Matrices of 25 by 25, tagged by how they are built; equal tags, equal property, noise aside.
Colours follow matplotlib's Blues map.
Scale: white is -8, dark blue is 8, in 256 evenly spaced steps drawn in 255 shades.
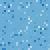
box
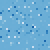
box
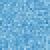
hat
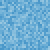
hat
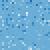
box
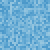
hat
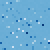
box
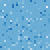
box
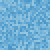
hat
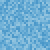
hat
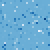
box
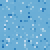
box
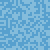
hat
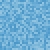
hat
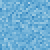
hat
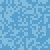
hat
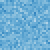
hat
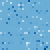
box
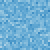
hat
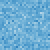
hat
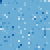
box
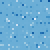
box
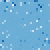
box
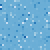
box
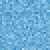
hat
